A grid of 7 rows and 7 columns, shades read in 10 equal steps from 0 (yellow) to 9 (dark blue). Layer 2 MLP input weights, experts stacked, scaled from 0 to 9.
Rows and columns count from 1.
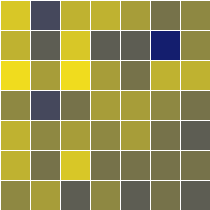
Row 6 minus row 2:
0 -1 0 -1 -1 -4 1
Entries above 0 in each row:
7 7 5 7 7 7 7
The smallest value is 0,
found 2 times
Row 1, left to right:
1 7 2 2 3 5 4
